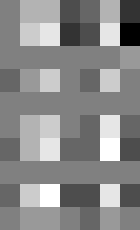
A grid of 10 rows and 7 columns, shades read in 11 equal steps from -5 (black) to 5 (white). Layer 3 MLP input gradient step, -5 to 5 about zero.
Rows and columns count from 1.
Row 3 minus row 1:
0 -2 -2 2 1 -2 4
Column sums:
-3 14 22 -8 -9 23 -12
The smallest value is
-5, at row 2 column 7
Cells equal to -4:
0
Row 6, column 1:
0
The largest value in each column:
0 3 5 0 0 5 1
